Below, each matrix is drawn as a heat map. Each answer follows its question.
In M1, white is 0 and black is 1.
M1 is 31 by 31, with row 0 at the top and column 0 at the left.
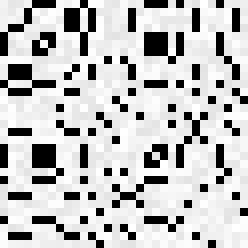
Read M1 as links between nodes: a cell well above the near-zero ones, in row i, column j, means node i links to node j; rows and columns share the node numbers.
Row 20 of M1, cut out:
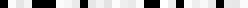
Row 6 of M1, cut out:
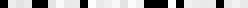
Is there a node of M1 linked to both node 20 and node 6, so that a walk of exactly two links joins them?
yes
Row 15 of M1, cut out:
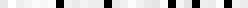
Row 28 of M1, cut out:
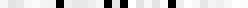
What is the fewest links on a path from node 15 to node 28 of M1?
1
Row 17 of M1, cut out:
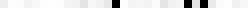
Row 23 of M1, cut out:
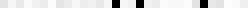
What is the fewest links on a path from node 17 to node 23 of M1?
1
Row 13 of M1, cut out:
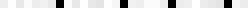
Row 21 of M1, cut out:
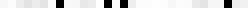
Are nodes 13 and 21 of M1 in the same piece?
yes
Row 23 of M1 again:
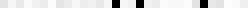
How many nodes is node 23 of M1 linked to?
3
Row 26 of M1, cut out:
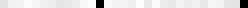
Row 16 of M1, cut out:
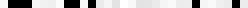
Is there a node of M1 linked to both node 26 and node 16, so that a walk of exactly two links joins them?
no
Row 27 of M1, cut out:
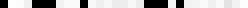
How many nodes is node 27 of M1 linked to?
9
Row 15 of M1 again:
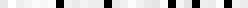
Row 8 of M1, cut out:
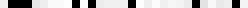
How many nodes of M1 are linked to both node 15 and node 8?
1
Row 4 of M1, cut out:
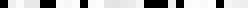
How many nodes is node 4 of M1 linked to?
9
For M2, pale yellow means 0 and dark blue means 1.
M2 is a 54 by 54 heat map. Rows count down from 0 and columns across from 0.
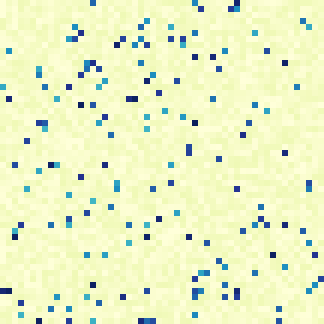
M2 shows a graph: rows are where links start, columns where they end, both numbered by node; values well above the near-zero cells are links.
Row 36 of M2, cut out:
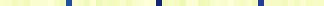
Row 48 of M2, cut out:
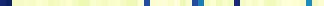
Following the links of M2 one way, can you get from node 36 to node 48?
no
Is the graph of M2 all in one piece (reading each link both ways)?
yes
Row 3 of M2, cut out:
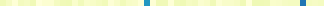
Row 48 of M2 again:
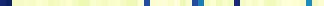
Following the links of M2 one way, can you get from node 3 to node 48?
no
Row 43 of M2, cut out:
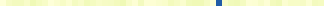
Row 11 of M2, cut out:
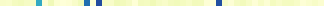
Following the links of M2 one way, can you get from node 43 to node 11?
yes
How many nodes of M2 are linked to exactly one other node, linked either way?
1
